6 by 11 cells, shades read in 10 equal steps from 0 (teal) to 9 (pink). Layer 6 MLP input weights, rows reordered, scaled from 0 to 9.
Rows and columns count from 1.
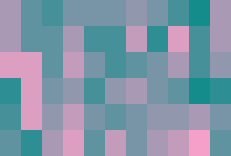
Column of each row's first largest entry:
1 9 1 2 2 10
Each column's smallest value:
1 1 2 4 2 2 3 1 2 0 1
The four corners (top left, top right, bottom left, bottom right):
6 6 3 3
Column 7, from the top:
5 7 3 6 4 4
